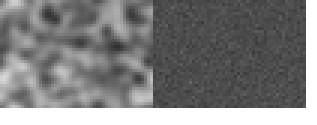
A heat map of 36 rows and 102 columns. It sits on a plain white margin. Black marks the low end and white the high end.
The table splits into one row of 2 panels. Panel 1,1: middling, blotchy, strong in contrast. Panel 1,2: low, fine-grained, faint in contrast.
